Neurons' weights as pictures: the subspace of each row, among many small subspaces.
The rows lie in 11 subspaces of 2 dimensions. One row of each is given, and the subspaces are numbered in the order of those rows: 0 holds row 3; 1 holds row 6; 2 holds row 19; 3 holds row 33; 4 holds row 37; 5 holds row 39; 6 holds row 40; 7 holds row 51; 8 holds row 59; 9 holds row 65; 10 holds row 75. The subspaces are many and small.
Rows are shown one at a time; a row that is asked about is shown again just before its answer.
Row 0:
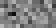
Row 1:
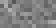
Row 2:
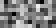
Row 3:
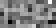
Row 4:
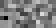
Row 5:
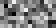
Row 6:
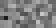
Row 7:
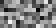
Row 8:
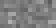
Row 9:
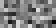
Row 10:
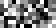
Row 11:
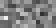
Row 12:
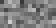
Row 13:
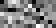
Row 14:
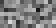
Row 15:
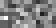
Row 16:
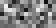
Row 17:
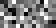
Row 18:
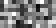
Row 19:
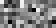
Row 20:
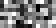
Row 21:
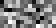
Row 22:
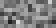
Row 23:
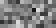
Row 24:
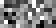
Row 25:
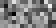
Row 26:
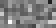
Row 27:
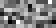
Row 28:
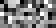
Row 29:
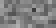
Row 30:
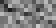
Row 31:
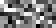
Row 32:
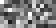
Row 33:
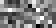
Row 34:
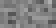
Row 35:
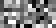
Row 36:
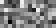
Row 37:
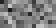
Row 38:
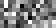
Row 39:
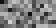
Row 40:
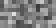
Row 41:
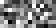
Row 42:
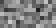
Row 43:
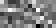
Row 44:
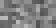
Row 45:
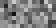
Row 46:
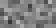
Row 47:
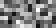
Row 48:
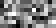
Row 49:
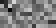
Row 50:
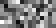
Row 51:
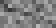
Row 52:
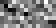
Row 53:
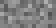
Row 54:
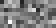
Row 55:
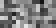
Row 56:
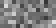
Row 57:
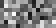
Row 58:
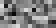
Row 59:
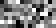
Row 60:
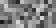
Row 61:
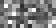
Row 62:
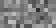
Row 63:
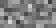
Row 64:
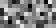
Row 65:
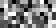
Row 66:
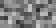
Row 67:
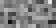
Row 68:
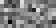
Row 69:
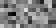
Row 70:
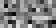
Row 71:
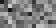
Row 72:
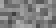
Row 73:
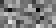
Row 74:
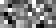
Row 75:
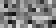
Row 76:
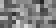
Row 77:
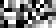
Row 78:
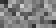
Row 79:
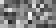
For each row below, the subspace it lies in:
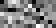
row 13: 3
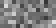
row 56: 7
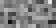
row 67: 0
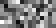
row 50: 8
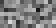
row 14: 10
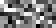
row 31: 7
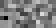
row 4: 1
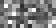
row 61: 2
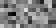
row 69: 0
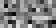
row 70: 10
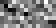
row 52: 7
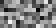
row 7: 10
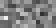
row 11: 1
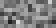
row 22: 9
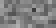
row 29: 8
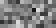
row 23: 8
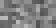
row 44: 1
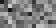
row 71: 4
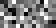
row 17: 3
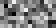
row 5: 10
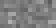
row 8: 0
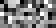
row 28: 2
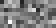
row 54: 2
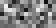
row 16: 10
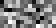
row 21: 7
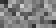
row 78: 5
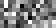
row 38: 5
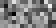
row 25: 9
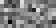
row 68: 2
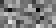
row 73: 7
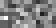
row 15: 1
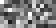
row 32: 5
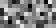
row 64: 9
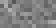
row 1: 4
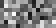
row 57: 4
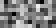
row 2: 6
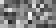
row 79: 5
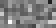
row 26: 0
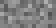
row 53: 2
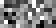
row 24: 4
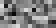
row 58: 8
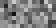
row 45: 9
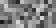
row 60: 8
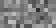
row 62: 3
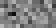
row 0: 0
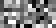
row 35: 3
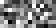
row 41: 5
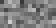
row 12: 2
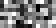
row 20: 6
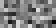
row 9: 10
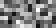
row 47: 6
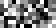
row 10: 3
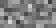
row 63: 9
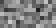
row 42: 10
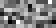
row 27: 9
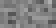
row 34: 0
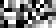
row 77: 5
